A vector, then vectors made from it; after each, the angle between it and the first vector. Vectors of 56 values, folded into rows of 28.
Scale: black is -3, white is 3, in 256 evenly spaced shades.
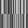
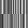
nearly parallel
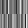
partly opposed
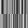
nearly opposite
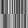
nearly opposite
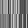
orthogonal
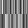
partly aligned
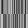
nearly opposite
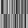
nearly opposite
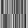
nearly opposite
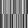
partly aligned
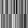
partly opposed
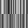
nearly parallel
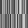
orthogonal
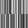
partly aligned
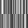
nearly parallel
